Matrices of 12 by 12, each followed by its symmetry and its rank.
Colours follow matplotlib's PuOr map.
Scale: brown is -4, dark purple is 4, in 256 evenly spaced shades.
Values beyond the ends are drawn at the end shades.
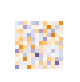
neither, full rank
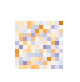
neither, full rank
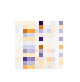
neither, rank two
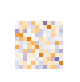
neither, full rank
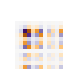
symmetric, rank one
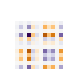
symmetric, rank one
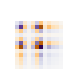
symmetric, rank one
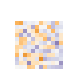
neither, full rank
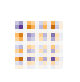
symmetric, rank one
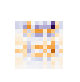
neither, rank two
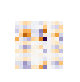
neither, rank two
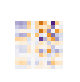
neither, rank two
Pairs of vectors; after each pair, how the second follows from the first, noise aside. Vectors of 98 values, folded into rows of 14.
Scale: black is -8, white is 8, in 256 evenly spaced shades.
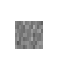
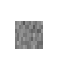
negated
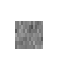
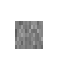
sign-scrambled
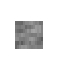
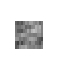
scaled up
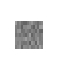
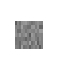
negated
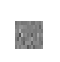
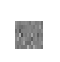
negated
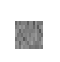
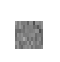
sign-scrambled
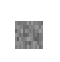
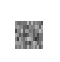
scaled up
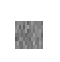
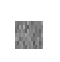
negated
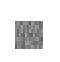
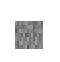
reversed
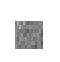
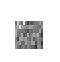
scaled up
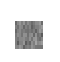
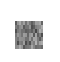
scaled up
